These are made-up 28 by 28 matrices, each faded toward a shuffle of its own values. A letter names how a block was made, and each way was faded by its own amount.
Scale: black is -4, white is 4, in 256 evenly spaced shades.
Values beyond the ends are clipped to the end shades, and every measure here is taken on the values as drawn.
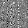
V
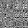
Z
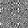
Z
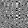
Z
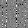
V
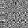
Z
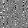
V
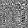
Z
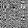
Z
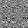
Z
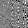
V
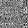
Z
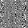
V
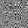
Z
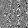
V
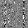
V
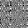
Z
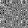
Z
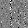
V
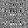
Z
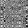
Z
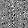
V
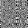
Z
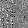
V
